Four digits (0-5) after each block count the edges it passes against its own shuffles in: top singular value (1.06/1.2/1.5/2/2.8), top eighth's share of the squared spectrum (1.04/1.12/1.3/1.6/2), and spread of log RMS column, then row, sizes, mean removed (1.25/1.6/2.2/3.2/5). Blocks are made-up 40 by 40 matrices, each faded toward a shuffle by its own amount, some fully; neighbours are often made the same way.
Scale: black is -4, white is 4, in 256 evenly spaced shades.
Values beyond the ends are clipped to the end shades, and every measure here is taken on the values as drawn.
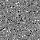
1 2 0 1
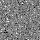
0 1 0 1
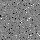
1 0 0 0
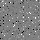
2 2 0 1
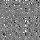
3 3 1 2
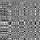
4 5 3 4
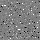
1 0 0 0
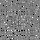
3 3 1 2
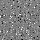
2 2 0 0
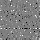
3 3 1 1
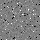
0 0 0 0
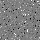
0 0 0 0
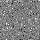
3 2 0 0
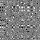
4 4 2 2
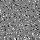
2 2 0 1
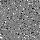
2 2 0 0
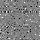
3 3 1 1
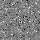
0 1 0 0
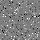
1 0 0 0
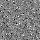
1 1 0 0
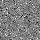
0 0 0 0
